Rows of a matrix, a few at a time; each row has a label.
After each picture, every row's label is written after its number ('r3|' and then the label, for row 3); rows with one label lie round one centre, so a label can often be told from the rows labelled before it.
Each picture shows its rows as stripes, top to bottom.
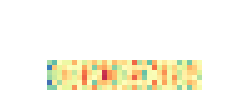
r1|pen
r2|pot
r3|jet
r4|jet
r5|pot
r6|pen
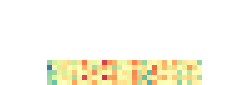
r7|jet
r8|pot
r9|pen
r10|jet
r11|pen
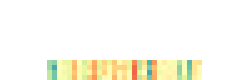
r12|pen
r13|pen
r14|pen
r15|pen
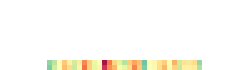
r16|jet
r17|jet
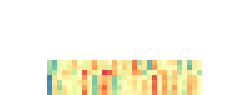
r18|pen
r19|pen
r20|jet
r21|pot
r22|pot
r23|pot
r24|pot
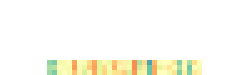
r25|pen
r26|pen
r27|pen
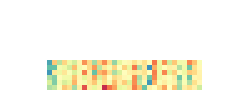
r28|pot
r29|pen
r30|pot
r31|pen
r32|pen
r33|jet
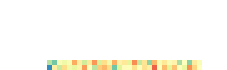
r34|pen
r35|pot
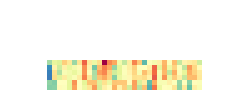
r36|jet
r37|pot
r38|pot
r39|pot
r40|pen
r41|pen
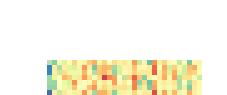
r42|pen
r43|pot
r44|pot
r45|jet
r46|pen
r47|pen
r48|pot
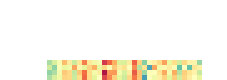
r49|jet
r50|pen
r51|jet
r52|jet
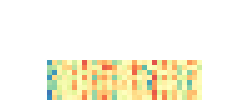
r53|pot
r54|jet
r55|pen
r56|pot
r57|pen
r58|pen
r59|pot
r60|pot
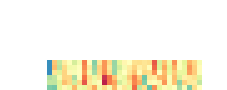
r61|pot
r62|pot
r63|pot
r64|jet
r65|jet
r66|pen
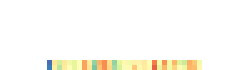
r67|pot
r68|pot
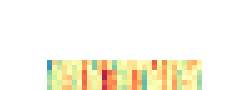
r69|pot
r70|pot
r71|jet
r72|jet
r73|jet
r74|jet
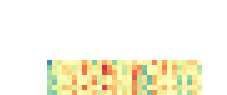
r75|pot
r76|jet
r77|jet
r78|pen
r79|pen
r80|jet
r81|pen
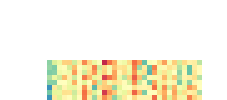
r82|jet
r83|pen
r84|pen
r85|jet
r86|pen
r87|pot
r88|jet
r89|pot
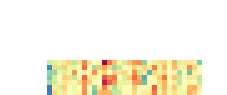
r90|jet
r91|pot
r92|pen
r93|jet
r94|jet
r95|pot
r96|pot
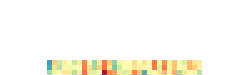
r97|pot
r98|pot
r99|jet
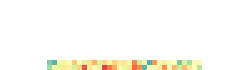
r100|pen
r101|jet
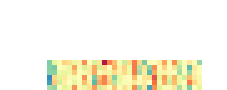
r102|jet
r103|pen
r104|pen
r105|pot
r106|pot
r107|pen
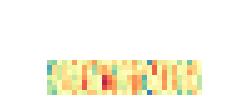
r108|pen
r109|pot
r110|pot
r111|jet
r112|jet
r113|jet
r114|pen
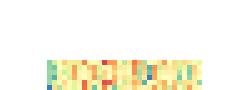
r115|jet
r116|pen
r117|pen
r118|pen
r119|jet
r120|pot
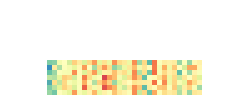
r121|pen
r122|pot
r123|pen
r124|jet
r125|pot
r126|jet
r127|pen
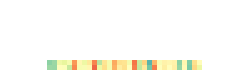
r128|pen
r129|pen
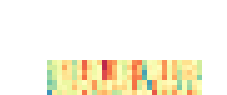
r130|jet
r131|jet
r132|jet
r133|jet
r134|pen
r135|pen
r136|pot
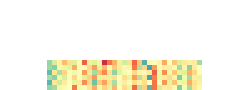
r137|jet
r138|pen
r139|pot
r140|pen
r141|pot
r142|pen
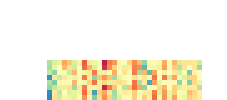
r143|jet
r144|jet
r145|pen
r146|pot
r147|pen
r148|jet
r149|pot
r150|pot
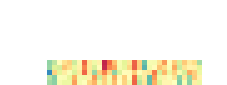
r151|jet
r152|jet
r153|pot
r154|pen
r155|pen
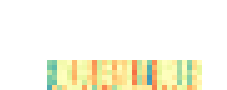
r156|pen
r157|pen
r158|pen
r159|pen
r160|pen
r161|pot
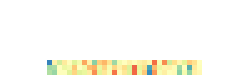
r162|pot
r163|pen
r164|pen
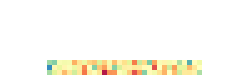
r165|pen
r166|pot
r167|jet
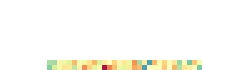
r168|pen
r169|jet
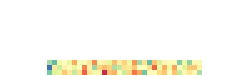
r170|pen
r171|pot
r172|jet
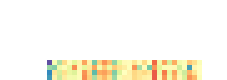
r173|pot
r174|pen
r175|pot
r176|pot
